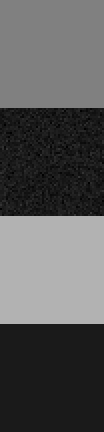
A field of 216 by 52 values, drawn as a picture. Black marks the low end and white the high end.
The table splits into 4 rows of 1 panel. Panel 1,1: middling, flat. Panel 2,1: very low, fine-grained, faint in contrast. Panel 3,1: high, flat. Panel 4,1: very low, flat.
